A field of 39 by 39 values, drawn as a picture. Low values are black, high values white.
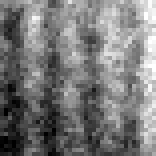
Stripes running up and down repeat 4 times from left to right. The ninth with the lowest average is the bottom left. Streaks run downward. Values rise toward the top right.
